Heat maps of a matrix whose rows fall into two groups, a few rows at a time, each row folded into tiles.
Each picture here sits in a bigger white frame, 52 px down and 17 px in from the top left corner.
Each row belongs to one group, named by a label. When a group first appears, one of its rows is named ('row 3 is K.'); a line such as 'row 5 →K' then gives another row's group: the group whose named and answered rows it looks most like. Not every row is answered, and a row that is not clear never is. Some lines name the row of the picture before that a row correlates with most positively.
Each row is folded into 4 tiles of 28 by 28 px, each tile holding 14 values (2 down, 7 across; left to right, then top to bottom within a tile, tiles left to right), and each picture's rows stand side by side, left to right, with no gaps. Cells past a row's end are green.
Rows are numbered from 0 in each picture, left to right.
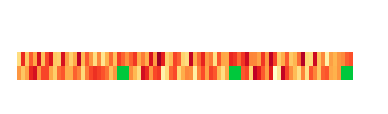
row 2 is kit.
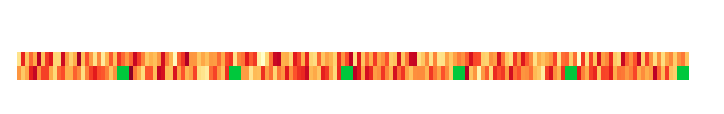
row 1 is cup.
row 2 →cup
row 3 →kit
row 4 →cup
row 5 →kit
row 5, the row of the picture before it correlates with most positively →0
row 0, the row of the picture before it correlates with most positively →0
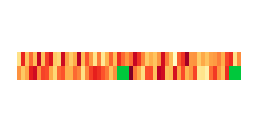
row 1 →cup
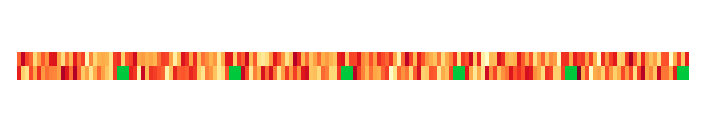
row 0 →cup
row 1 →cup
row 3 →cup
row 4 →cup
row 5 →cup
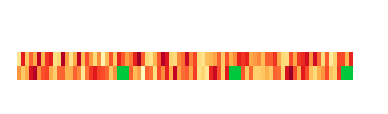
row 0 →kit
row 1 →cup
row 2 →cup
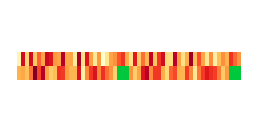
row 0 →kit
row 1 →kit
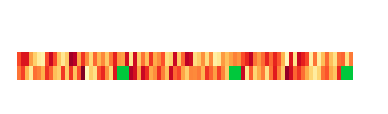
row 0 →cup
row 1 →kit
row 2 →cup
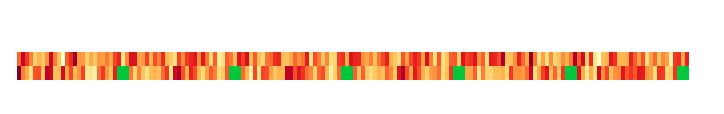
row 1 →cup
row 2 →cup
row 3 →cup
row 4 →cup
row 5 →cup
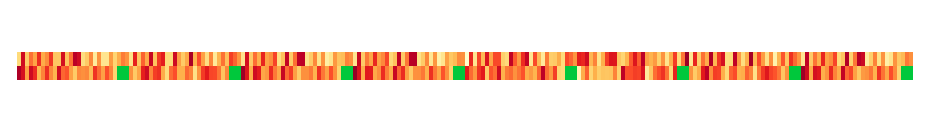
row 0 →kit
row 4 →kit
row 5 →cup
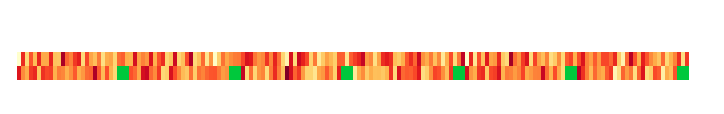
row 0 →kit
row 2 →cup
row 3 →cup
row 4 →kit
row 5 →cup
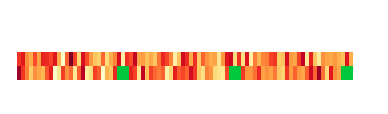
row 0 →cup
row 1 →cup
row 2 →kit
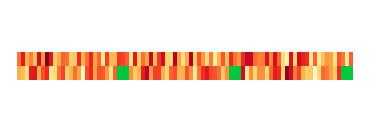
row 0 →kit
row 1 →kit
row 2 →cup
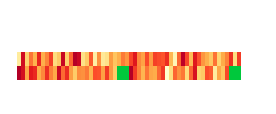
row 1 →cup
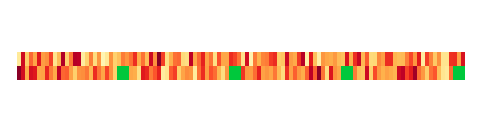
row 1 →kit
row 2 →kit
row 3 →cup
